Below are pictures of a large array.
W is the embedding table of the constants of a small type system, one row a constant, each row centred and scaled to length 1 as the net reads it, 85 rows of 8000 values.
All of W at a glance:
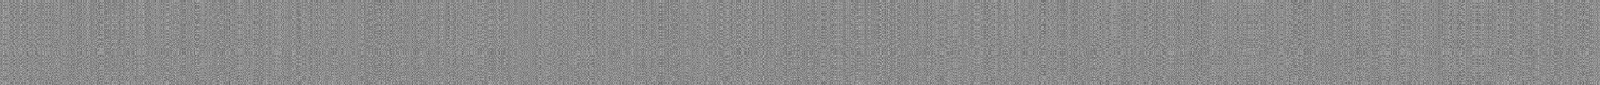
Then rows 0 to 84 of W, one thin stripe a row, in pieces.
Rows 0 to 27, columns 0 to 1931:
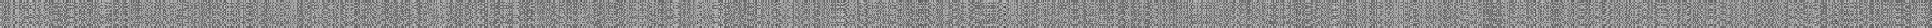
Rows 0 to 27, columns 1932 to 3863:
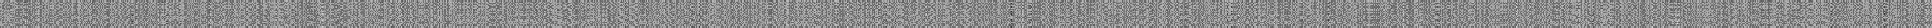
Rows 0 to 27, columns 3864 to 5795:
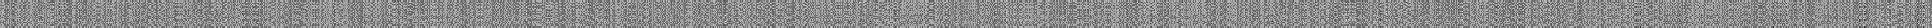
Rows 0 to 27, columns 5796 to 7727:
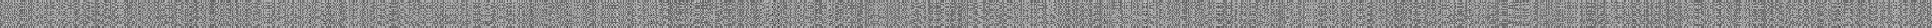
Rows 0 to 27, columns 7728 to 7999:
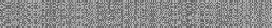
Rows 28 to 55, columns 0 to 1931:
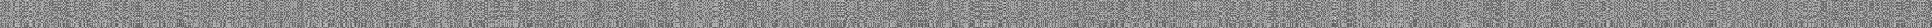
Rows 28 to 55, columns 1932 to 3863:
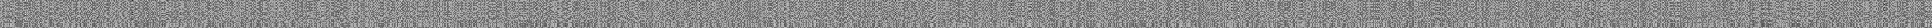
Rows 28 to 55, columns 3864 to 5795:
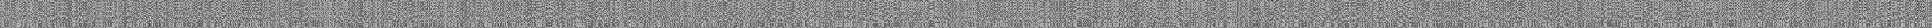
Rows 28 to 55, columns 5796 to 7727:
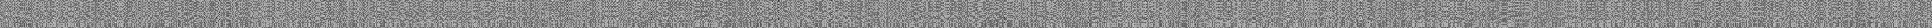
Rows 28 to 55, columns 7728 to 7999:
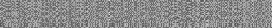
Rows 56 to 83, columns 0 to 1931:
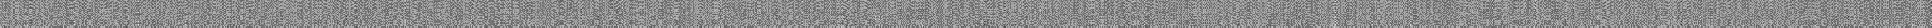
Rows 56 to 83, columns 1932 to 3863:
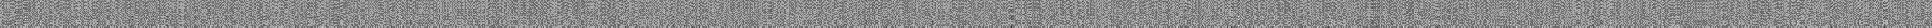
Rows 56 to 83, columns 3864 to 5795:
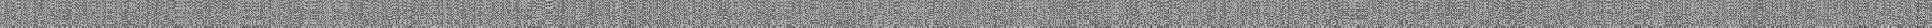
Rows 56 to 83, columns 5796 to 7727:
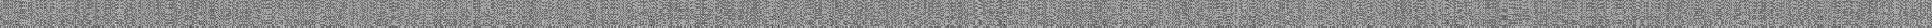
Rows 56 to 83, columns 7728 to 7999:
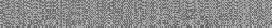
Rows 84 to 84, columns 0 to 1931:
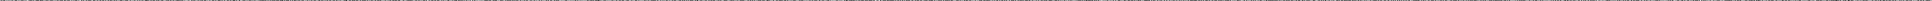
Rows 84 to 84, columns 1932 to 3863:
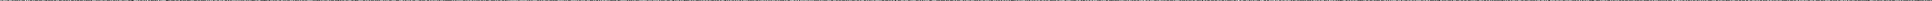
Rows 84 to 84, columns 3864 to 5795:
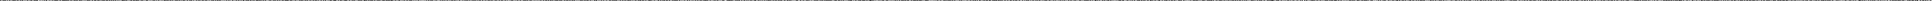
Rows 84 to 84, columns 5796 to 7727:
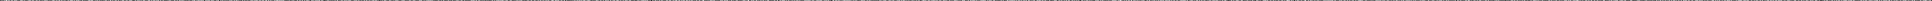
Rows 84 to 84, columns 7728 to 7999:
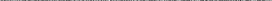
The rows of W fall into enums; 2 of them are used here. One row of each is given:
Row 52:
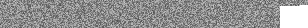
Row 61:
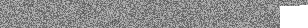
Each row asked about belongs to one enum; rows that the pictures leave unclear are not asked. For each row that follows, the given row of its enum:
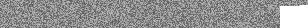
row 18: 61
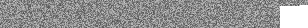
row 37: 52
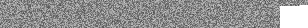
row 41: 52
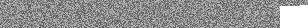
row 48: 52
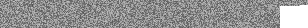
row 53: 61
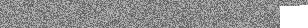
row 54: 61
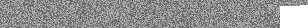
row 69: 61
